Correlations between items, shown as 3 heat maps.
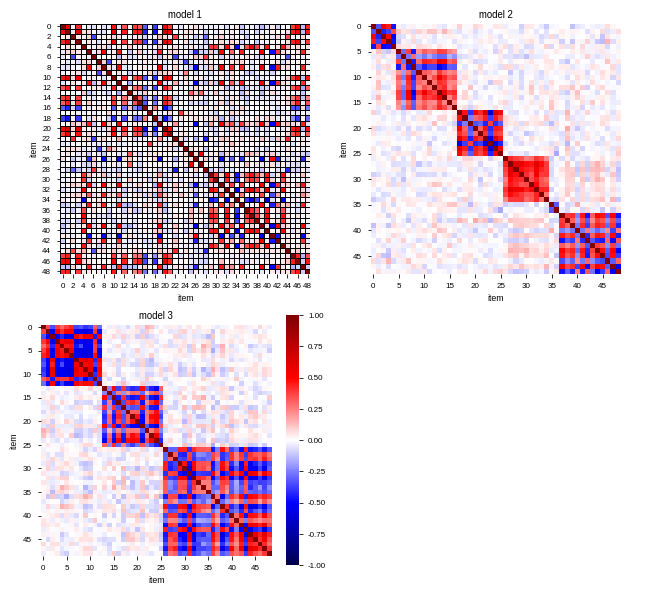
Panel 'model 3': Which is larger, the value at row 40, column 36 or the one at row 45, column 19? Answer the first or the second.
the first
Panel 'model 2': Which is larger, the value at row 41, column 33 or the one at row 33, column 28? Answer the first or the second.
the second
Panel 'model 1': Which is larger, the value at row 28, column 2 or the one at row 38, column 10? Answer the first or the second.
the second
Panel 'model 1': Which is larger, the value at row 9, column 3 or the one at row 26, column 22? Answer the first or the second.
the first
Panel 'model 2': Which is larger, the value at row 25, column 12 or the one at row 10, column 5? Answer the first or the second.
the second
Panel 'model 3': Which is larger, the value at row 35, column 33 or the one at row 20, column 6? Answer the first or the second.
the first
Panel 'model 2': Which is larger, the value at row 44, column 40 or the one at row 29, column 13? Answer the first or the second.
the second
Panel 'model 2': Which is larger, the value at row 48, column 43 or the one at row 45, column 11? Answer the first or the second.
the second
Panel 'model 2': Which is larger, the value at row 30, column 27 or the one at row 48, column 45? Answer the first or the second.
the first
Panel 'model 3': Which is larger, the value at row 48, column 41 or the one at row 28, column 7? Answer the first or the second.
the first
